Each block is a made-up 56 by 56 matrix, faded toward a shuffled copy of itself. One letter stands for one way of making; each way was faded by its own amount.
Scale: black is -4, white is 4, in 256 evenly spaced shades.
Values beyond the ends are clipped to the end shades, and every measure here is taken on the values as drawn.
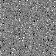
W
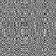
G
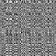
G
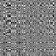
G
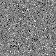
W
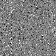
W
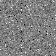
W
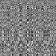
G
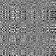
G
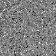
W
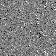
W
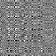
G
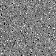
W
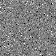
W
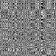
G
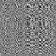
G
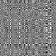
G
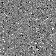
W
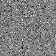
W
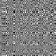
G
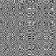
G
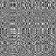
G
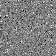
W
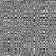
G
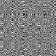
G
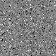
W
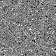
W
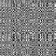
G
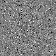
W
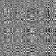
G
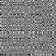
G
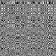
G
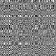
G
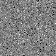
W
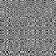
G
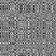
G
